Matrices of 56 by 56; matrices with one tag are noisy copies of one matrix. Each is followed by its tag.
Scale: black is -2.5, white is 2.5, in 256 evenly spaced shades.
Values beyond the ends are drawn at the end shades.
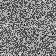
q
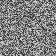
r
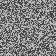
q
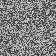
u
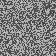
u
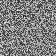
r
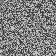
r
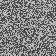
q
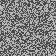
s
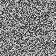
s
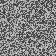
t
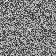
r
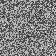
t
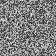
t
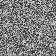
q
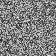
u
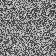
u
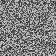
s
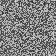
s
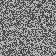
r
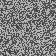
u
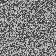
t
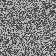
u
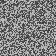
t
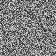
r
